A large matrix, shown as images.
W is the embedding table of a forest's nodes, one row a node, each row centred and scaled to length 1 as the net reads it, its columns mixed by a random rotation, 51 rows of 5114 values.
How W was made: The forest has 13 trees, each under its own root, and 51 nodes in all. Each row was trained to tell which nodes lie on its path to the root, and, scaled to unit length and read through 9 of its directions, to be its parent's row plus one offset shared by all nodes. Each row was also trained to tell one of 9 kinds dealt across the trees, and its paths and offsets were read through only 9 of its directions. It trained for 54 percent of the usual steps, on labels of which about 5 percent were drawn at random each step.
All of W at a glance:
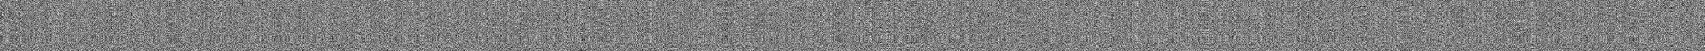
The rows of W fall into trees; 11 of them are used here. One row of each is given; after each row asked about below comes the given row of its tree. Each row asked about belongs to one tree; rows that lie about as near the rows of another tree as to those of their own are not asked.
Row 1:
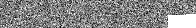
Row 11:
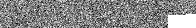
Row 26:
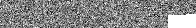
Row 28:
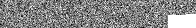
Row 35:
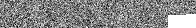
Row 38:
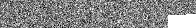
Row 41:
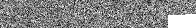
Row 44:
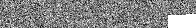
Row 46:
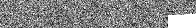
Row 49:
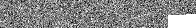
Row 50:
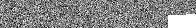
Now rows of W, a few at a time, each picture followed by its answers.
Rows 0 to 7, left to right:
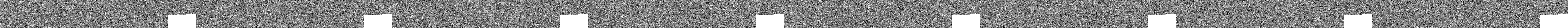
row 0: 11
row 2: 35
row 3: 1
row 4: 41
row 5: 1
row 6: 26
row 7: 11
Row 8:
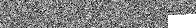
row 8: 11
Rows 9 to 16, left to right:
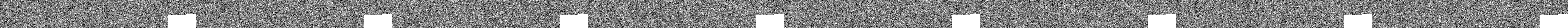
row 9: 38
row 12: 38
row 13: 41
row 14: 41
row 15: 28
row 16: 26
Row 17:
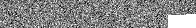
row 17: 49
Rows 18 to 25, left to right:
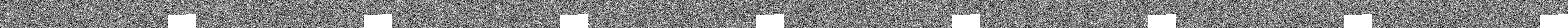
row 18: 41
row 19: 1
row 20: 44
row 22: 26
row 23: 38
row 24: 28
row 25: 41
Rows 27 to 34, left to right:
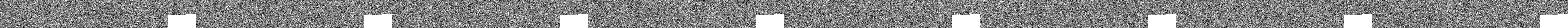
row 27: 1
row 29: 50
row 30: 35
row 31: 28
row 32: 11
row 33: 49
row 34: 46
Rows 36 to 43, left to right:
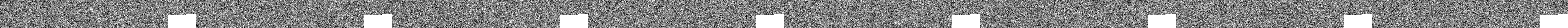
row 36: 38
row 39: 28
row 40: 38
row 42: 1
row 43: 50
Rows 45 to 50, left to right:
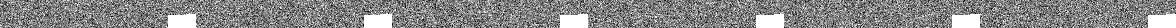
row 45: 46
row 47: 35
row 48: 44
